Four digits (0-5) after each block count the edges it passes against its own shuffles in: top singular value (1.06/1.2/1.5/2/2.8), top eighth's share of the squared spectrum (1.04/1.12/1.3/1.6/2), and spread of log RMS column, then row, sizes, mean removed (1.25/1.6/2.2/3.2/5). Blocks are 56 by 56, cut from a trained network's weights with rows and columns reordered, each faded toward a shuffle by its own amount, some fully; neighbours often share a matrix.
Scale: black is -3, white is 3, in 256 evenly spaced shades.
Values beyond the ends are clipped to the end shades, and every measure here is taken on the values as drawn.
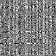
4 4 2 3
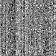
3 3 0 2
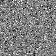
0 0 0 0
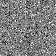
0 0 0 0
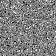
0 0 0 0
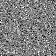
0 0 0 0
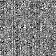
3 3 0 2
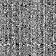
3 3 1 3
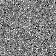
0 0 0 0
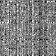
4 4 1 3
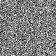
0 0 0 0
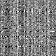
4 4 1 3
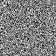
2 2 0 0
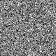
0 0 0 0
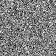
1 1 0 0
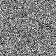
2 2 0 0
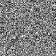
3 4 2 1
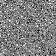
0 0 0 0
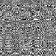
4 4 2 3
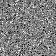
0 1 0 0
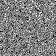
1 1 0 0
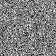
1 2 0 0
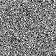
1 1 0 0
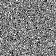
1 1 0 0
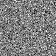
2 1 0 0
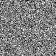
2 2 0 0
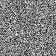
1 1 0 0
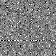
3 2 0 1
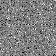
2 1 0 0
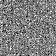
1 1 0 0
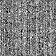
3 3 1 1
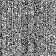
3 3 0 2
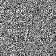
2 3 1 0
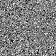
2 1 0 1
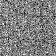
1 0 0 0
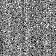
2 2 0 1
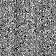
2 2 0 0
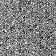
1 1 0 1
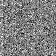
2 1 0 0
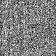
1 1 0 0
